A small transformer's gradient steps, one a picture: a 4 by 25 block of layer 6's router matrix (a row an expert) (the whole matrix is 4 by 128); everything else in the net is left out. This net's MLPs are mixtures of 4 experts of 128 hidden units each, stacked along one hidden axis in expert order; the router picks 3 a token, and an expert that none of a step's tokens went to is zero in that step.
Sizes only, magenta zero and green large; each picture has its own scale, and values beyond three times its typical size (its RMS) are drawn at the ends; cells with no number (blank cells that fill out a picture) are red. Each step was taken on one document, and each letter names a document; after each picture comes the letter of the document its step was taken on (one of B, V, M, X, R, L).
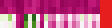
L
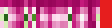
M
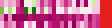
L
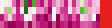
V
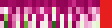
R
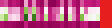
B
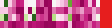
V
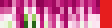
L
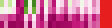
L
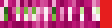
R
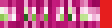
B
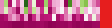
B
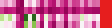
L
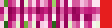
R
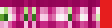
M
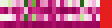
V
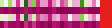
V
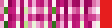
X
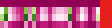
M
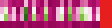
B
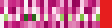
B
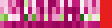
B
